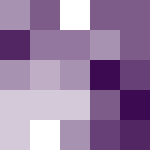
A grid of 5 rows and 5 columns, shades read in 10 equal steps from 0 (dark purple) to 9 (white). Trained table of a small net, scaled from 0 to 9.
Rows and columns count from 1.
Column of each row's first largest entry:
3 4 2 1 2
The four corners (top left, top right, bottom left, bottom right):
5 3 7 1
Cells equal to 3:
5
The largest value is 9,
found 2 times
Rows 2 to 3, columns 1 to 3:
1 4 4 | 5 6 5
